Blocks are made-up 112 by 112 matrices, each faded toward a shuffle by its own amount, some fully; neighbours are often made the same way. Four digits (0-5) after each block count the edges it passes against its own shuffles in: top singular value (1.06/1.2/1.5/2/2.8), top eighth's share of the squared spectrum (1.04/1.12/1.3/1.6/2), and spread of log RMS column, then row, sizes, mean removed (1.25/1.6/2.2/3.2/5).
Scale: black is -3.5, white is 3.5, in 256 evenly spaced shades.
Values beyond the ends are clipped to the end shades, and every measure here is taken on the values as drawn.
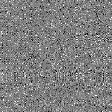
4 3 2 2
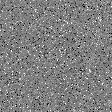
0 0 0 0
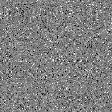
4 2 1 1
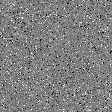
0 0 0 0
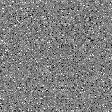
3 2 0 1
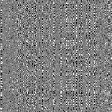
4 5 4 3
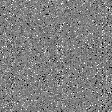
3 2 2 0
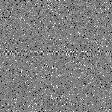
4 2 0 1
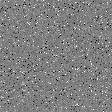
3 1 0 1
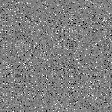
4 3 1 2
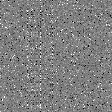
4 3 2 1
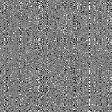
5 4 3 2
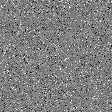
2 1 0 0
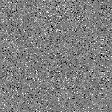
4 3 2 2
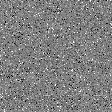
3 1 0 0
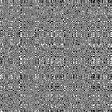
5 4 4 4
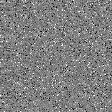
3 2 1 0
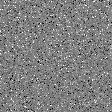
0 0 0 0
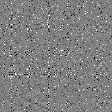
4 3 2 2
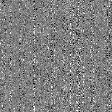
2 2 4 0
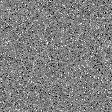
0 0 1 0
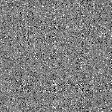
1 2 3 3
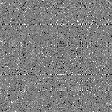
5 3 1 2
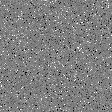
0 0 0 0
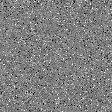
0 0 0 1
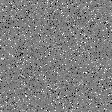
0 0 0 0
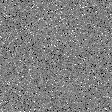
0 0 0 0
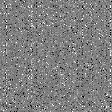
4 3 2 1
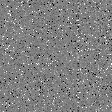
2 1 0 0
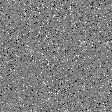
0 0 0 0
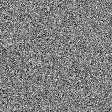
2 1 0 0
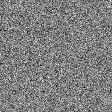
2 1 0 0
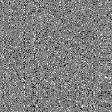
4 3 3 2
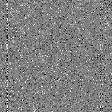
4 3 2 0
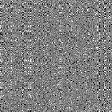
5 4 3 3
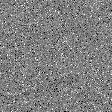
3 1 0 0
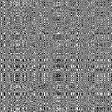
5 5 4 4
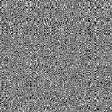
5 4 3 3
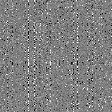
4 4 3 1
